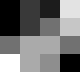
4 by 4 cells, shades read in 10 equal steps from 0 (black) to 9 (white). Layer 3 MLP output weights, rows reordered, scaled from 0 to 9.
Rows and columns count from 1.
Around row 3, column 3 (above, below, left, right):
4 5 6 4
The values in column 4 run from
0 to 8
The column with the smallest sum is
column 1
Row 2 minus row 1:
0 0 3 -1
